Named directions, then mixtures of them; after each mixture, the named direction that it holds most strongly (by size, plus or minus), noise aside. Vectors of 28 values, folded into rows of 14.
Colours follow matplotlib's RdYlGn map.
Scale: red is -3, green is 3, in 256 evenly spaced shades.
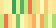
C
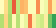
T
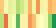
C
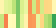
C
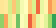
T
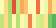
T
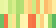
C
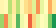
T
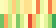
T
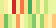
C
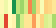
C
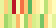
C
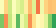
T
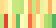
C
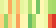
T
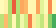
T
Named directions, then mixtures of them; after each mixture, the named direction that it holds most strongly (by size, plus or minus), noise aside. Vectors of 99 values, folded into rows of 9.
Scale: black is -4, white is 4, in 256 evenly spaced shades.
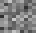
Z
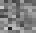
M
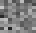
M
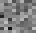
Z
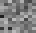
Z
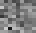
M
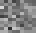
M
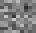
Z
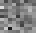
M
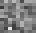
M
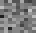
M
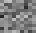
Z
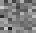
M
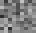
M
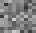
Z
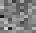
M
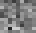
M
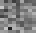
M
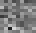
M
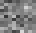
Z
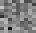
M
